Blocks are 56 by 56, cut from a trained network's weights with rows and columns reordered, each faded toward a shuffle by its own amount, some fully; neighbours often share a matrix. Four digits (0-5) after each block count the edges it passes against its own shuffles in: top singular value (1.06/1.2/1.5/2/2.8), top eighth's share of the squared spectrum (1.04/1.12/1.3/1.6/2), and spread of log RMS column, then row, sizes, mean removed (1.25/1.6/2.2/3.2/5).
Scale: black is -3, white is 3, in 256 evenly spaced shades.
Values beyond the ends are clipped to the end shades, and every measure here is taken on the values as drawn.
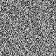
3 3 1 0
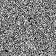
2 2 0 0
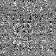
2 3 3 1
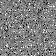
1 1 0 0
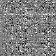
2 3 3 1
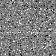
1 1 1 0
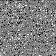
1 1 1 0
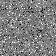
0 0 0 0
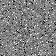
0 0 0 0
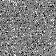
1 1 0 0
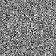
3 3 1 1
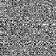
3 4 1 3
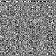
3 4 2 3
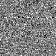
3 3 0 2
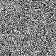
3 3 1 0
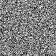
1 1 0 0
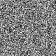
0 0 0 0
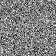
0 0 0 0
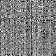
3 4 0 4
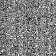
2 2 0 1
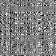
3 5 0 4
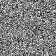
1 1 0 0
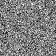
1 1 0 0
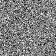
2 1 0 0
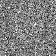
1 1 0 0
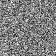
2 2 0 0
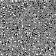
1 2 1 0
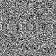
3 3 1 0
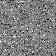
0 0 0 0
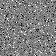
0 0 0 0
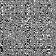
2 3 3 1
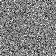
0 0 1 0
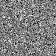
1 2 0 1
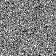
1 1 0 0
